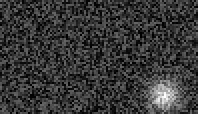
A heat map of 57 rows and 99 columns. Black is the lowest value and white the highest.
Ninth with the highest average: bottom right. Stripes: none. Average level on the scale: 20%. Bumps: one, in the bottom right.
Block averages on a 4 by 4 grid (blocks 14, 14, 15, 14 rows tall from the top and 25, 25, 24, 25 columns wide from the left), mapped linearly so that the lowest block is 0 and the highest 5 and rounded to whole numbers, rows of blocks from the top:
0000
0000
0001
0005
